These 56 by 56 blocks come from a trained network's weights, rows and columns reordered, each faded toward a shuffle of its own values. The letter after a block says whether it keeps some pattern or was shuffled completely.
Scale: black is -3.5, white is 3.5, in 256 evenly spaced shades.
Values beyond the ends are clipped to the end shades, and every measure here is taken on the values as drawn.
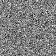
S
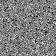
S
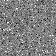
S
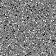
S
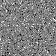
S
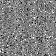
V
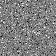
S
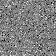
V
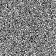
S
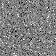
S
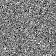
S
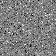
S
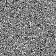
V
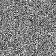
V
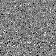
V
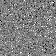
S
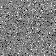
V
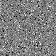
S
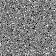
S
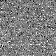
V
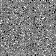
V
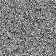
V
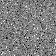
S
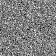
S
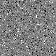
S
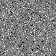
S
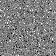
S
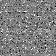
V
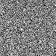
S
